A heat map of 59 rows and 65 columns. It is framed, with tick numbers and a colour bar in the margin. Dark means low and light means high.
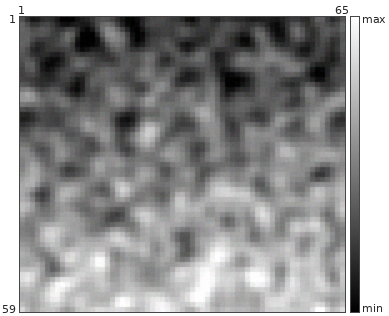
There are no lone odd cells. No regular stripes run through it. The texture is blotchy. There is an overall slope up to the bottom.
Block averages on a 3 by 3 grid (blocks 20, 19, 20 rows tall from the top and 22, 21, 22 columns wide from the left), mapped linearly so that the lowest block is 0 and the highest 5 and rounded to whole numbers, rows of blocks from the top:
0 0 0 | 2 3 3 | 5 5 5
